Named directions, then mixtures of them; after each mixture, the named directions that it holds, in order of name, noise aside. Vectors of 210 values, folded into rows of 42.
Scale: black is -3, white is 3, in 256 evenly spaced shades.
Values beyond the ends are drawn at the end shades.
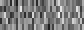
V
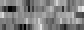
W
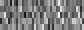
V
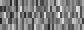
V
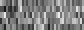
V, W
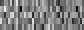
V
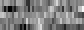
W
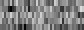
V, W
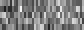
V, W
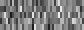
V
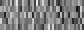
V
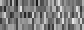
V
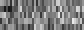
V, W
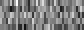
V, W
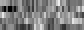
V, W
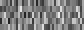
V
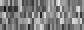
V, W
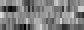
W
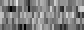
V, W
